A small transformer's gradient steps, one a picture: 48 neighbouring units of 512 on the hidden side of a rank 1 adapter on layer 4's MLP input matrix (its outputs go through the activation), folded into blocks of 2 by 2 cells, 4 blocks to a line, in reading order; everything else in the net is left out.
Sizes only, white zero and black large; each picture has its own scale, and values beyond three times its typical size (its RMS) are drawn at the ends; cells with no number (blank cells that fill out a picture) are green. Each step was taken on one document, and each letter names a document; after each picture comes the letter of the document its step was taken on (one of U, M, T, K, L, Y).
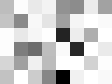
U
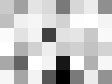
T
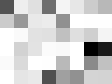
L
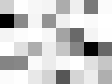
L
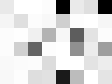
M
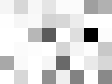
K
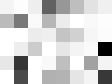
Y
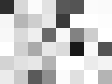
U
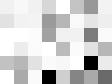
K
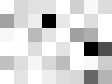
T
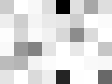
U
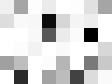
K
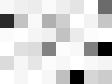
Y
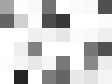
Y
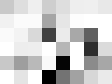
T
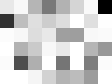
Y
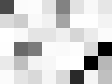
M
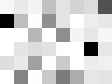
Y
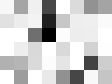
K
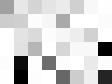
L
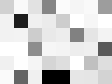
L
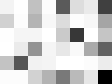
U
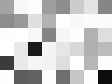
M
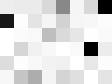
M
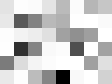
U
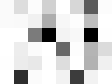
K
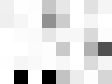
L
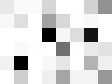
T
